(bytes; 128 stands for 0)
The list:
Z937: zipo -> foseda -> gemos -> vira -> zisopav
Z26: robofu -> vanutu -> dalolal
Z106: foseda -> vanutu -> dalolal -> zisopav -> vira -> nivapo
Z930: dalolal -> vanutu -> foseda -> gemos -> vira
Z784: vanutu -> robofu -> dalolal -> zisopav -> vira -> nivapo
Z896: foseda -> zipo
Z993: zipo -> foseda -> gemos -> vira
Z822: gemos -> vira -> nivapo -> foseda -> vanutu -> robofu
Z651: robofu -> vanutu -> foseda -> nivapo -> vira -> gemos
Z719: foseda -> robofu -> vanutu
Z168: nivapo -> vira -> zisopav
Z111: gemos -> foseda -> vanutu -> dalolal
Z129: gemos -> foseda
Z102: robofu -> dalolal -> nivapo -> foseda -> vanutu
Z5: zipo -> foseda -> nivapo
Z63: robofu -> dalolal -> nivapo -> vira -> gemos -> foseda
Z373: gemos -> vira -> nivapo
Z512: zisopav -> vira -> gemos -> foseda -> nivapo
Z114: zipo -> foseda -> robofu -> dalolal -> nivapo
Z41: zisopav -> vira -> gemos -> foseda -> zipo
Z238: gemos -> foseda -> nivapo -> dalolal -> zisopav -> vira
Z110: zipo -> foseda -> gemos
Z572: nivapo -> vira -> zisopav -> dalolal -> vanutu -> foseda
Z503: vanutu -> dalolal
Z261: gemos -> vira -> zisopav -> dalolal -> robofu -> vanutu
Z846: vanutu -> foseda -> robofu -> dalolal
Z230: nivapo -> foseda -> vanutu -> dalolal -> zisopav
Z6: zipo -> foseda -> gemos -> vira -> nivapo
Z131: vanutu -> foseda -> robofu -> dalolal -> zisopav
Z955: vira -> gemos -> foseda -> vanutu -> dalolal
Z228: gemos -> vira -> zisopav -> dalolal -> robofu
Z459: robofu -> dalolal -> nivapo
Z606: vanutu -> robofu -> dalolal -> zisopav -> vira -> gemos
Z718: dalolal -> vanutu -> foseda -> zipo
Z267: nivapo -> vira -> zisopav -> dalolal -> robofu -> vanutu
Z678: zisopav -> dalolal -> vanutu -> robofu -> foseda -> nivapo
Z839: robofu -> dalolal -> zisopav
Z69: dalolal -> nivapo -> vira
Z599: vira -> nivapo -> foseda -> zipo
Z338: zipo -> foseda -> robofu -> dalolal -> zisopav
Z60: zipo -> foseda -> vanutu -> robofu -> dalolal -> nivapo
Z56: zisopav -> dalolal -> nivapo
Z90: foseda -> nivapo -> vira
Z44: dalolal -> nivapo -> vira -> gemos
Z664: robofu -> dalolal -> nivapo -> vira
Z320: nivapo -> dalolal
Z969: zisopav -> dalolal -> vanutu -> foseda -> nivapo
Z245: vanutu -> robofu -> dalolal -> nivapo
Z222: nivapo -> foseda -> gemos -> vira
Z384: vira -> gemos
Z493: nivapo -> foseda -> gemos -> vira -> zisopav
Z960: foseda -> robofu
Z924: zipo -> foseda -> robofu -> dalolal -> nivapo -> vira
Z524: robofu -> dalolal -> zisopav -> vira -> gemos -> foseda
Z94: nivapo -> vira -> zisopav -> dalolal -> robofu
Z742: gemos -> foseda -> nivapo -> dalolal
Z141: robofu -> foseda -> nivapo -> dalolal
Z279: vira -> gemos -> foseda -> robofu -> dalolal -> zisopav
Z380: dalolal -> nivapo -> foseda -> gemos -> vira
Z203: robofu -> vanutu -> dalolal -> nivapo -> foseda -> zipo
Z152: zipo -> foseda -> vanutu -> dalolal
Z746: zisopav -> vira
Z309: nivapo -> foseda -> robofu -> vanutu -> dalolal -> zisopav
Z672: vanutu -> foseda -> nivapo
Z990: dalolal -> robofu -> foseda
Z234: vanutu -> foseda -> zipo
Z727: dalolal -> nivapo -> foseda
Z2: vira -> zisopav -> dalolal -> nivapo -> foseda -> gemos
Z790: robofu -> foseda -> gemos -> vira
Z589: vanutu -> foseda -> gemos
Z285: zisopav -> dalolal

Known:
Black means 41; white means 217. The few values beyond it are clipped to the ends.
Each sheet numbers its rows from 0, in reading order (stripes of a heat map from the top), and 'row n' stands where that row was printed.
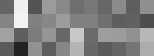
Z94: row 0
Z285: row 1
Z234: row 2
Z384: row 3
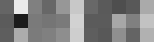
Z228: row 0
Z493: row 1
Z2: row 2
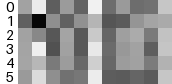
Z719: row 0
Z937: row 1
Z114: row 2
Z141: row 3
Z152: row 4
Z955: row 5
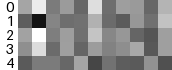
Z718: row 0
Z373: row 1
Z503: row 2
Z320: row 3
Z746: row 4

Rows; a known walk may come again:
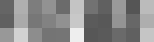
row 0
Z44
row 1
Z2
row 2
Z955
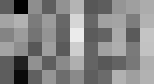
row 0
Z937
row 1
Z152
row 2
Z380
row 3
Z114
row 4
Z384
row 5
Z599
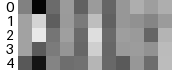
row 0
Z5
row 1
Z338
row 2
Z718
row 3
Z234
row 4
Z373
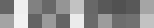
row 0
Z228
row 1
Z719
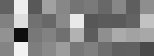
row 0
Z94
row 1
Z279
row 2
Z896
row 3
Z285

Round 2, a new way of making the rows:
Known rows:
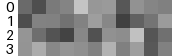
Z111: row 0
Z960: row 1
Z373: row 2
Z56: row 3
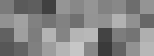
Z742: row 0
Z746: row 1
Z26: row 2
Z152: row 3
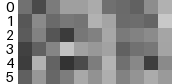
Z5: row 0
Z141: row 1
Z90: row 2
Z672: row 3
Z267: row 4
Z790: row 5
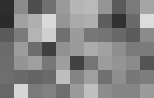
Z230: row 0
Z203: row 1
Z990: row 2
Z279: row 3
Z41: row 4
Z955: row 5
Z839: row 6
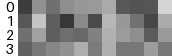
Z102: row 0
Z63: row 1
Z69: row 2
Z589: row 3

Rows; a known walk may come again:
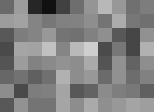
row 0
Z168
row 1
Z285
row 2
Z727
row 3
Z245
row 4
Z503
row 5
Z955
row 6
Z129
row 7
Z790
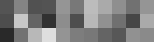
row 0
Z380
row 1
Z63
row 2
Z234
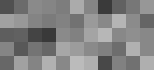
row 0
Z719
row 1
Z746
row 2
Z222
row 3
Z110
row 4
Z26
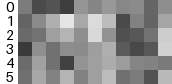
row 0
Z742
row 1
Z678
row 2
Z114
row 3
Z102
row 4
Z279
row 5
Z459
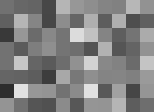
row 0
Z993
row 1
Z261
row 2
Z309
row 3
Z599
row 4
Z664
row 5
Z6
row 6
Z784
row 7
Z373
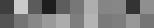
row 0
Z94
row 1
Z589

